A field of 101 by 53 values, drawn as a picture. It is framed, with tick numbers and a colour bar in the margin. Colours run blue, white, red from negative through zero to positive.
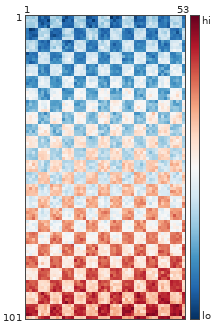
Average level on the scale: 50%. Grain: checkered. Lone odd cells: none. Odd rows or columns: none. Slope: up to the bottom.
